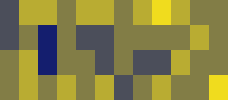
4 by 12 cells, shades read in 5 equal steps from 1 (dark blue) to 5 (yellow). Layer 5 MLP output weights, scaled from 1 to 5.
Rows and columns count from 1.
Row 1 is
2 4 4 3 4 4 3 4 5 4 3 3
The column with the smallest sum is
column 3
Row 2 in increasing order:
1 2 2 2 3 3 3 3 3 3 3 4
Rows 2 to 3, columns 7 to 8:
3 3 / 3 2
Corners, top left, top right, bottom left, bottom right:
2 3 3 5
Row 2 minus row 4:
-1 -1 -2 -1 -1 -2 1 0 -1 0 1 -2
